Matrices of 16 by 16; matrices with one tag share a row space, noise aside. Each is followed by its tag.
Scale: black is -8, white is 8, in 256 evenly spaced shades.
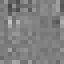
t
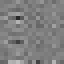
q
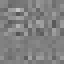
q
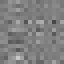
q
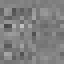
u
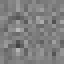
q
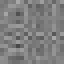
q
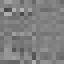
u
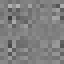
t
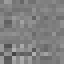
u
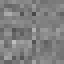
u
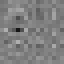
q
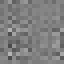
t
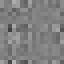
t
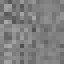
u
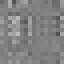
t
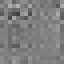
t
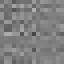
u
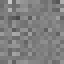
t
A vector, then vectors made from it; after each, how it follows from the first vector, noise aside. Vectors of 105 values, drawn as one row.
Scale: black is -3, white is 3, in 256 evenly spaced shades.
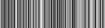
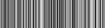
copied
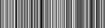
negated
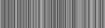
shrunk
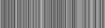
shrunk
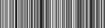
negated
